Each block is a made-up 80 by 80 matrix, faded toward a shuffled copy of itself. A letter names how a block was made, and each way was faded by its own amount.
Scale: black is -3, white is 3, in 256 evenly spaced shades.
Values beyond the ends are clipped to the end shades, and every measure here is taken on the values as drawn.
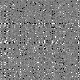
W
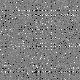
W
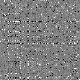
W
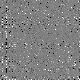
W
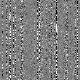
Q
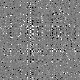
W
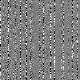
Q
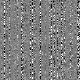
Q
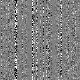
Q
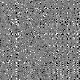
W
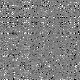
W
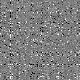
W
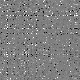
W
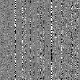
Q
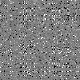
W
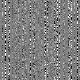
Q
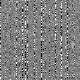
Q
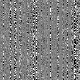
Q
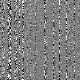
Q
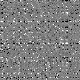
W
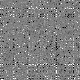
W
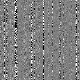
Q
